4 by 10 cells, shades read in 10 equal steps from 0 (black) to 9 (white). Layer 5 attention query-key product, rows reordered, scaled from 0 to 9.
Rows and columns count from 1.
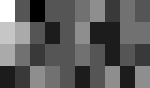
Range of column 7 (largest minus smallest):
4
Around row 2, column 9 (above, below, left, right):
4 3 1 4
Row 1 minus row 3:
3 -1 -2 0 0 0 2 1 1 1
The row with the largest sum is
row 1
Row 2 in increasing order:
1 1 1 3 3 4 4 5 6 7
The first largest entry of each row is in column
1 1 1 3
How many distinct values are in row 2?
6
